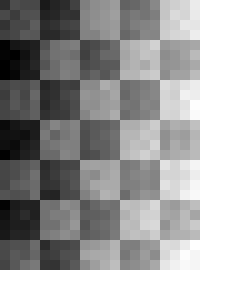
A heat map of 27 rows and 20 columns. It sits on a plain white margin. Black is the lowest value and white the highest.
Overall the values sit about 50% of the way up the scale. The ninth with the highest average is the bottom right. The field climbs toward the right. The top left is the ninth with the lowest average. A checkerboard runs through the table.
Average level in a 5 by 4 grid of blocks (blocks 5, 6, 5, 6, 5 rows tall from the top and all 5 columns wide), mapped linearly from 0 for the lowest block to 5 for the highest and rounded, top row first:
0 1 3 5 / 0 2 3 4 / 0 2 3 4 / 1 2 3 5 / 1 2 3 5
